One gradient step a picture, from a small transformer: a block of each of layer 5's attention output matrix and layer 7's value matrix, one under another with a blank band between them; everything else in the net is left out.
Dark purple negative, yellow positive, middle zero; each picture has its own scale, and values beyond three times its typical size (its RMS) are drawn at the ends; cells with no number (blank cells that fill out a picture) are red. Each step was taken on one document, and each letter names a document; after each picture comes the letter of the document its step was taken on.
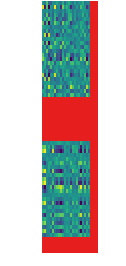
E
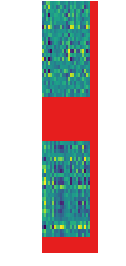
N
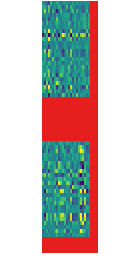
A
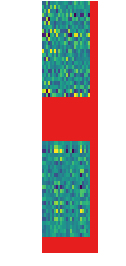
A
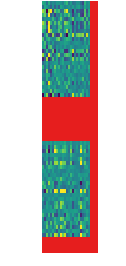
A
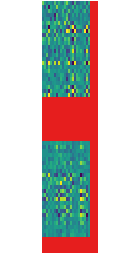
A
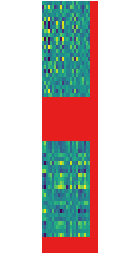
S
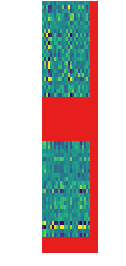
N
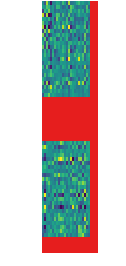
S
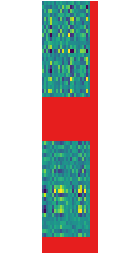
S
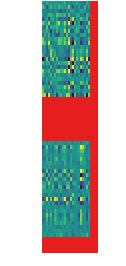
A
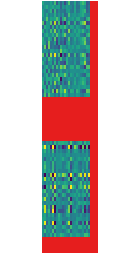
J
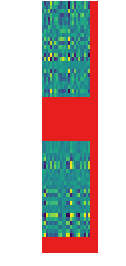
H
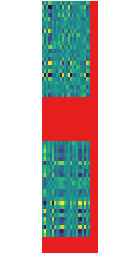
N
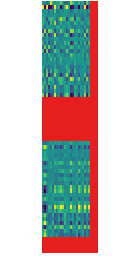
E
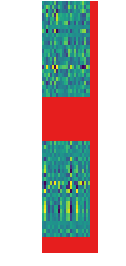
J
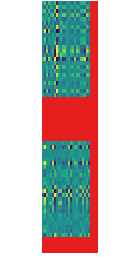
J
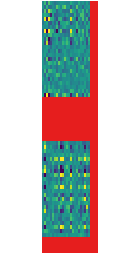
N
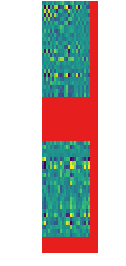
H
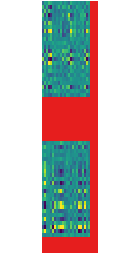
N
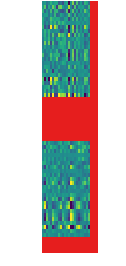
H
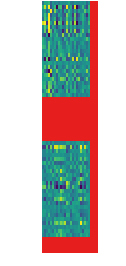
A
